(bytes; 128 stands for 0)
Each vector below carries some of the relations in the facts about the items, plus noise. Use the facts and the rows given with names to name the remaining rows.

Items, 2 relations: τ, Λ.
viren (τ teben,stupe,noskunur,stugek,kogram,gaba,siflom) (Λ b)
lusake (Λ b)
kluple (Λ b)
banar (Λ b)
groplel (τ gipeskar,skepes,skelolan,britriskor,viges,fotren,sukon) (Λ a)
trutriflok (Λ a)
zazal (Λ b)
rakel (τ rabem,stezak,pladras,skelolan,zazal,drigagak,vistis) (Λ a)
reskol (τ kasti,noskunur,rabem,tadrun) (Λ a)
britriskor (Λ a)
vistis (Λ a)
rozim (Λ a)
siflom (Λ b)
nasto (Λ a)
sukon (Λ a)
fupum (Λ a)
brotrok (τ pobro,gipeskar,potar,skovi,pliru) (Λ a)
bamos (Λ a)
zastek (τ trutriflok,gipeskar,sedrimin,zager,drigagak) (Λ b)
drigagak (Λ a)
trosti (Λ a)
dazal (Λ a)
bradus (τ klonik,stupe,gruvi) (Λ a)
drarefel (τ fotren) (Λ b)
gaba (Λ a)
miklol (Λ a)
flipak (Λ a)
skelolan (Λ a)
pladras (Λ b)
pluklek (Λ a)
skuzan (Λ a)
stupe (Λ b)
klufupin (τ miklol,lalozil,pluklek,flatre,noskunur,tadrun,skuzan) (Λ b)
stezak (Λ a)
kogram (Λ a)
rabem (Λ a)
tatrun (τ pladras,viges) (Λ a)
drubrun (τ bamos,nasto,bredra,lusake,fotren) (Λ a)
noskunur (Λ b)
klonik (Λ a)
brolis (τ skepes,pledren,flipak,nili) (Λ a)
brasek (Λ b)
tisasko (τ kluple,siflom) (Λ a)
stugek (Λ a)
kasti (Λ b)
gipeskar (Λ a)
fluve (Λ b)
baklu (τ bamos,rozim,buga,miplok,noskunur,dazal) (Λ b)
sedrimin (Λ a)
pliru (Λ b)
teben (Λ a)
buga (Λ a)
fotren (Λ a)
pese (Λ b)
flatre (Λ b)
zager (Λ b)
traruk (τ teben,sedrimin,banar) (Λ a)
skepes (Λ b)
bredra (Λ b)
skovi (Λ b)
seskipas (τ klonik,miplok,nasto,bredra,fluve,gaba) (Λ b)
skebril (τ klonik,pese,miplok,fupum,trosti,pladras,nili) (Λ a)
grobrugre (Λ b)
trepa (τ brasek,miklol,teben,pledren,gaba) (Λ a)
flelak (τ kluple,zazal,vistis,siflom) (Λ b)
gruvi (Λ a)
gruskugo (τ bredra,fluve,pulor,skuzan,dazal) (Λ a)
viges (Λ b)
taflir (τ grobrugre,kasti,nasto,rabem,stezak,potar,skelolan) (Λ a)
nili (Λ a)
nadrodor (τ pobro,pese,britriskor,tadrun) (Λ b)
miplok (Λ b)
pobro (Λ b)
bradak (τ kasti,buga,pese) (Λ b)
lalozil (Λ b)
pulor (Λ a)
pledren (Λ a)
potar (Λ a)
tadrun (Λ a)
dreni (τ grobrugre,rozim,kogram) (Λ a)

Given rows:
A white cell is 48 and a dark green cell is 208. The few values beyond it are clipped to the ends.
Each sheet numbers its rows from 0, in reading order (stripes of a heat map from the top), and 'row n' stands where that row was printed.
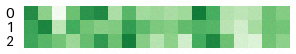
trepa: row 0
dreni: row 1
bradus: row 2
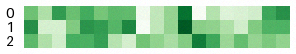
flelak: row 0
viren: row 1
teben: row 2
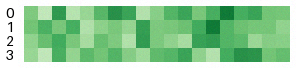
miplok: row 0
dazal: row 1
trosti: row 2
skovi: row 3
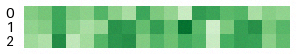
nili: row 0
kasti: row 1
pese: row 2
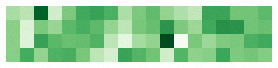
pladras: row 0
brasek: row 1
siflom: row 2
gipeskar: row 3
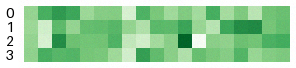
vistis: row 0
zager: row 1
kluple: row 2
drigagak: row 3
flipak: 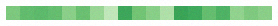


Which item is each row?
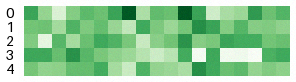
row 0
klufupin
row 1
miklol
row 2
stupe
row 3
tisasko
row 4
pledren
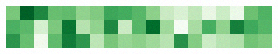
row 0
rakel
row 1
drarefel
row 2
traruk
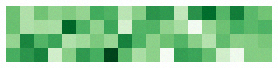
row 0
bredra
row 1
zastek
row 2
rabem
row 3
skebril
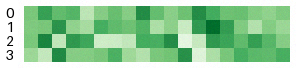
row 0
buga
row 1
klonik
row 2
fotren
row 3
zazal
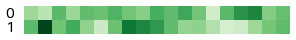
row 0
pobro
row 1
taflir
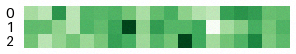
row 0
viges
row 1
nadrodor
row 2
noskunur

